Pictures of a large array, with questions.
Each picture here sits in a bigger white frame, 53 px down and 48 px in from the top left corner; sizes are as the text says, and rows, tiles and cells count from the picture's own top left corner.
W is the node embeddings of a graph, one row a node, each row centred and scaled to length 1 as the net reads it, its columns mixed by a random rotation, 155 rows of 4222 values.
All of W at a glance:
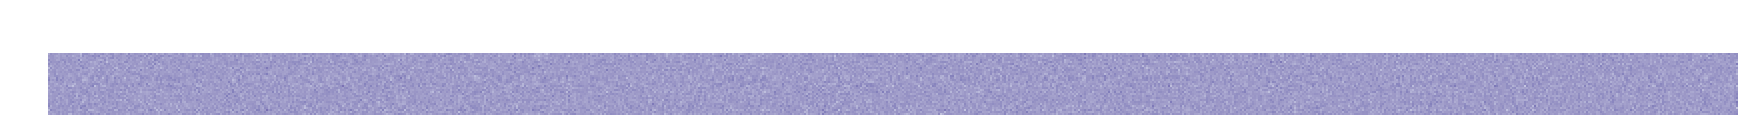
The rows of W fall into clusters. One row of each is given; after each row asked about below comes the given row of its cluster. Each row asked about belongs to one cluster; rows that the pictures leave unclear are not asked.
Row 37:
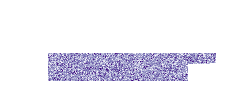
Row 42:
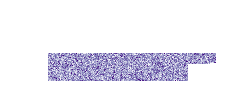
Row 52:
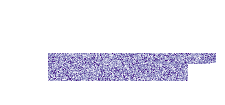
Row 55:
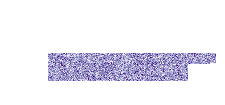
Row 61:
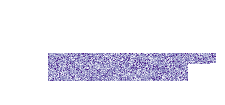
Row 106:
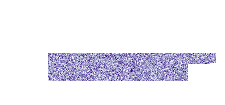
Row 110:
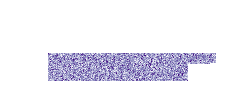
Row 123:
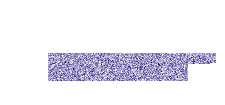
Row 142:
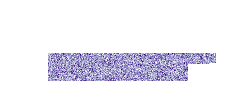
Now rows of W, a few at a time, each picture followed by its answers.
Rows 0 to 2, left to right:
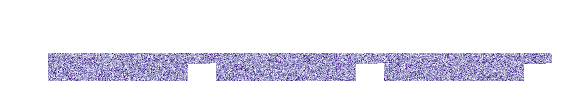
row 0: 52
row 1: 123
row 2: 55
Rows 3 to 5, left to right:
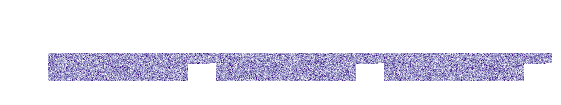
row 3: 142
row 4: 55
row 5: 61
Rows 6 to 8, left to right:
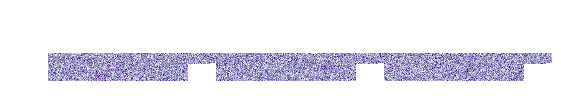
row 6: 52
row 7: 61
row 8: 106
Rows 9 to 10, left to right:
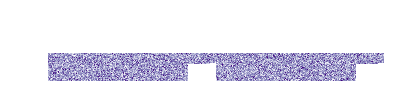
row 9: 52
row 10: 106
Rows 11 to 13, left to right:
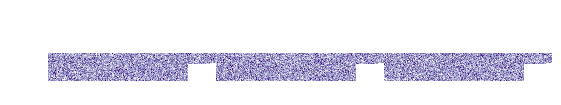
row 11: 52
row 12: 55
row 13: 142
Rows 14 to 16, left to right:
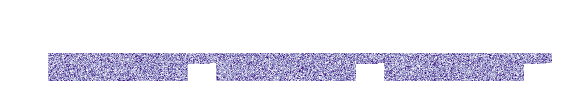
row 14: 123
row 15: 106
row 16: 52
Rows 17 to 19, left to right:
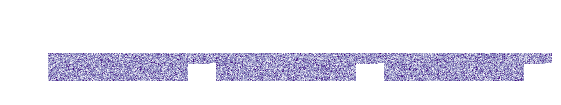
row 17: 123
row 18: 61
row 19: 123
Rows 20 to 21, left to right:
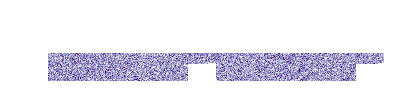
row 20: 37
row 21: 106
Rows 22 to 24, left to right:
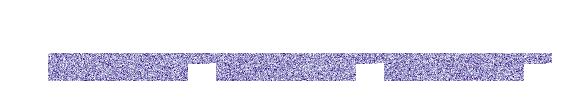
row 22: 142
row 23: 37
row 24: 123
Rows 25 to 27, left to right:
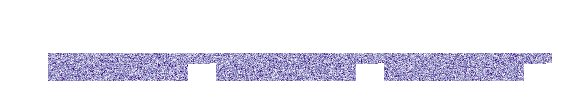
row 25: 123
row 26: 123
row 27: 110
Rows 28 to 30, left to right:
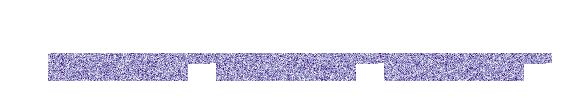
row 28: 55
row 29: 61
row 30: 106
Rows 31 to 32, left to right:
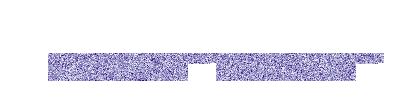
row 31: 42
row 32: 110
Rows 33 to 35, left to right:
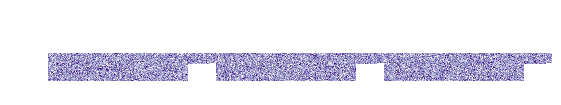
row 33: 37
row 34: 142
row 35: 55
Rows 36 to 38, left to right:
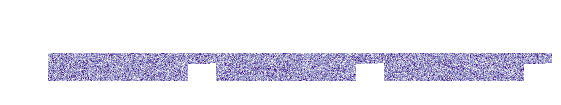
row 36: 55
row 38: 142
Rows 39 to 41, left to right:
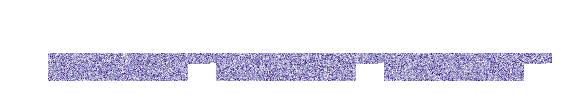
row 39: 55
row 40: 52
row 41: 42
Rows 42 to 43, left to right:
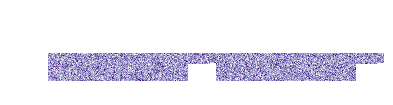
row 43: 142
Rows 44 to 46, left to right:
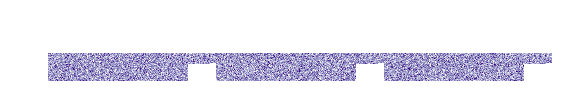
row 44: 123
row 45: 106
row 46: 123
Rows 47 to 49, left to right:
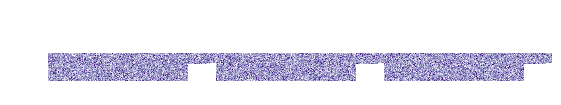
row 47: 52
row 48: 55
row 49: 142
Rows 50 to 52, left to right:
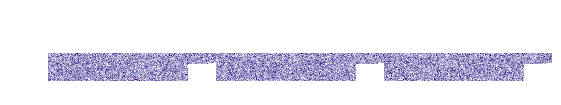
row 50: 37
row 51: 55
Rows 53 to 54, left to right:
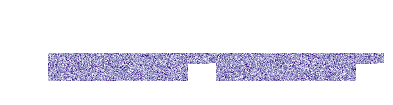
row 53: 142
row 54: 142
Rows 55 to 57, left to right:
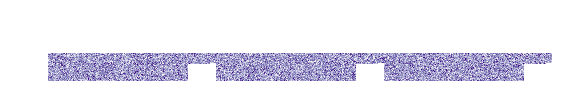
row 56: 42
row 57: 61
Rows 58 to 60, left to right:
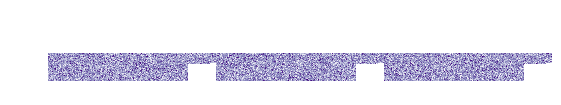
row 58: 61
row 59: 42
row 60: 61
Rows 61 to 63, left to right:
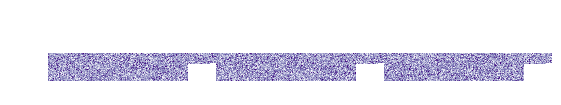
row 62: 61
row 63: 123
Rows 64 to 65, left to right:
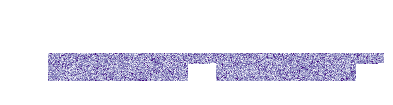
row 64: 42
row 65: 106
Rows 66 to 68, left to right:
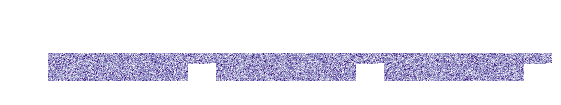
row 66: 42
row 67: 42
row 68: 123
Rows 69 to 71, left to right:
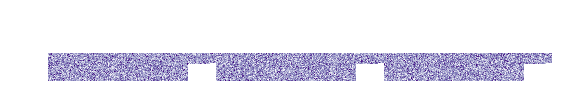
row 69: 61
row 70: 123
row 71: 142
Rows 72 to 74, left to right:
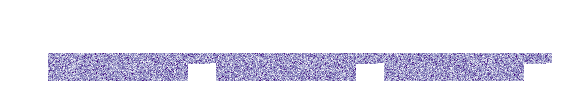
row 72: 42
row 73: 142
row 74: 110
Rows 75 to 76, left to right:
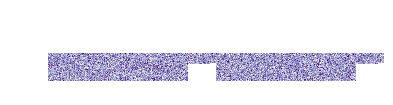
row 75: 61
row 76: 110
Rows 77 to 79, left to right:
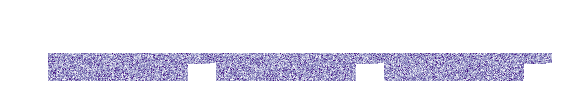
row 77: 52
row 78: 52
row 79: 106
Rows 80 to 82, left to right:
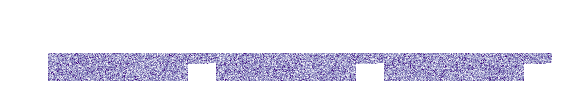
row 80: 37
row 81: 37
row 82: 61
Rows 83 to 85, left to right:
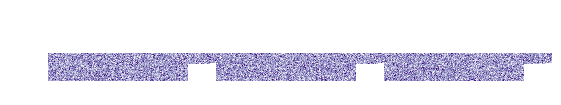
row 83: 52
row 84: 61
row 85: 37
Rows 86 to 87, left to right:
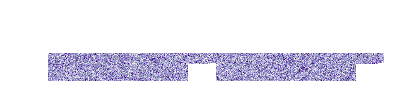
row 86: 42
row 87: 106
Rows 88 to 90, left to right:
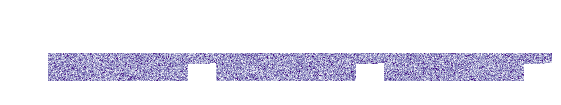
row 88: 123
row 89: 106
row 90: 37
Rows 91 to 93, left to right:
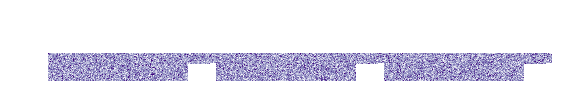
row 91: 110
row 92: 61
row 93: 55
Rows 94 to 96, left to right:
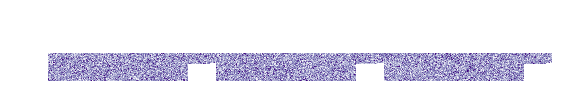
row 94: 55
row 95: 37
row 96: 106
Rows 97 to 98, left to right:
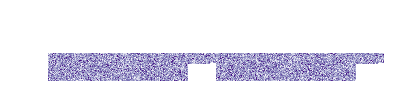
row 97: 55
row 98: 55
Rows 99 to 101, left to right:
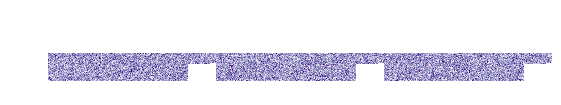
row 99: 106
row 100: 55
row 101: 110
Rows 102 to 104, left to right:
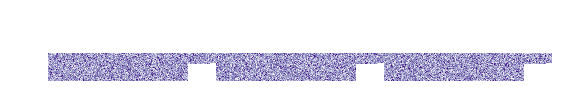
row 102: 110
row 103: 142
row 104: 123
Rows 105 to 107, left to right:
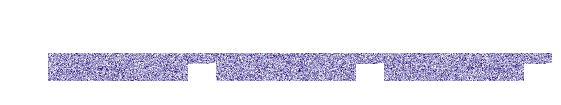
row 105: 37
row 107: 61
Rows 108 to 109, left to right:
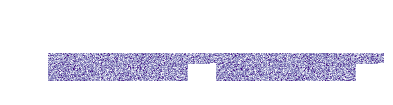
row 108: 123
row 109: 123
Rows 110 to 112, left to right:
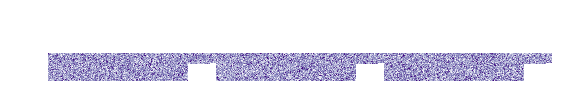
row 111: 106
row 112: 123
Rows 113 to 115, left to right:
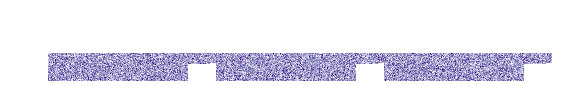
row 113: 55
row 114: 52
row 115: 37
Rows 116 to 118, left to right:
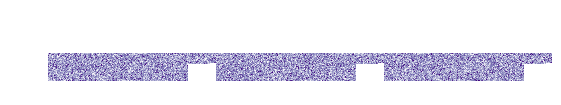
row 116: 42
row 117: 123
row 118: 42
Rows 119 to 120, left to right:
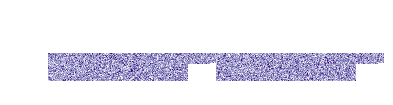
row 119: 106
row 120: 110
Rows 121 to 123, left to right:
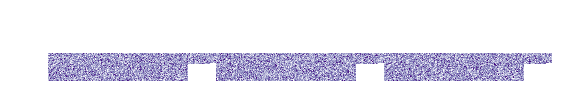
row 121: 123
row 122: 55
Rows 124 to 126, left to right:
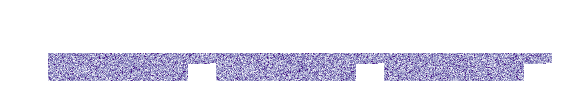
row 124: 106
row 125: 106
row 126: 110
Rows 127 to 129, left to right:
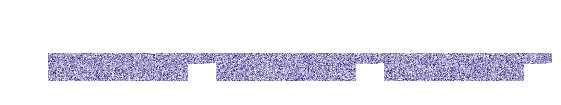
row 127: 52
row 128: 123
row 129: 52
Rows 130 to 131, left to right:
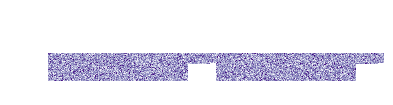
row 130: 110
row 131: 142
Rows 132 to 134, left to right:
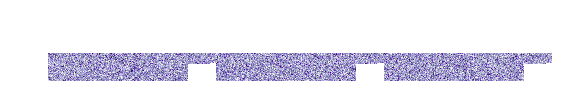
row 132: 106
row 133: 142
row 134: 110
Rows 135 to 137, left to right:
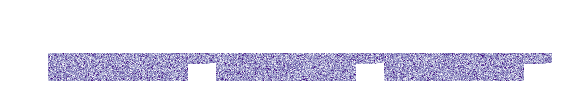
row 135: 142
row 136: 37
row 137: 142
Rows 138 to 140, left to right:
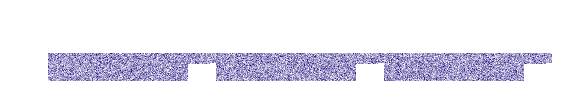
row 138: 106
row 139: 61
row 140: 55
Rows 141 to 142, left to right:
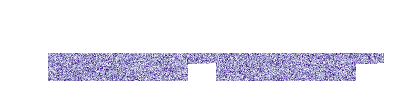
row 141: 37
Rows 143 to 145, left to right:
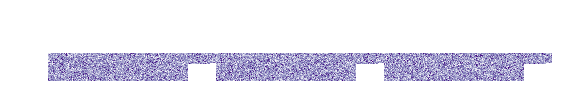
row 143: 55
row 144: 55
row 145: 142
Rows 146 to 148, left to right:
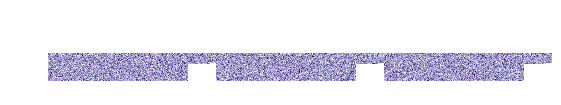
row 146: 110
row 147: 106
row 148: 142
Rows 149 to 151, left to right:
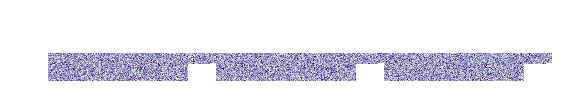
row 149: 123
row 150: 61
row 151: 110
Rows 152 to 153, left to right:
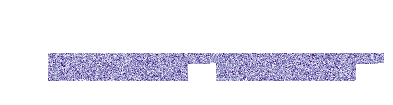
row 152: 55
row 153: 142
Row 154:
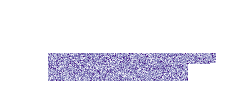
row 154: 61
